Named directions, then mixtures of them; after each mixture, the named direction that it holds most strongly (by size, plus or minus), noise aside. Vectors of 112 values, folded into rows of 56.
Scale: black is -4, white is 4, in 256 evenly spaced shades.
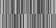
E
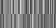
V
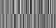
V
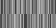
E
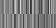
V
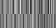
V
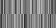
E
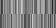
E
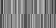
E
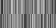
E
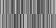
E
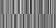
V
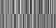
V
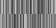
E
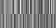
V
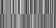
V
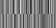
V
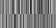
E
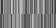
V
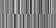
V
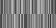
E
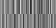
E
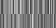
V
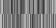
V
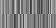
E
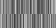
E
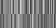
V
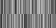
E
